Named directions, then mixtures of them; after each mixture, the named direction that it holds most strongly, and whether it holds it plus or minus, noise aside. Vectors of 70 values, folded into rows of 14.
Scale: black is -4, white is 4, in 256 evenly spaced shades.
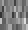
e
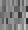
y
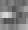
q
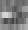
q, plus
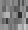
y, plus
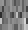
e, plus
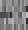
y, plus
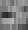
q, minus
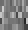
e, minus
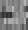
q, minus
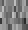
e, minus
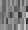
y, plus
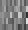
y, minus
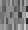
y, plus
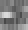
q, plus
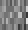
y, minus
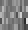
y, minus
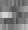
q, plus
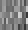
y, minus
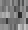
y, plus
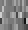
e, minus
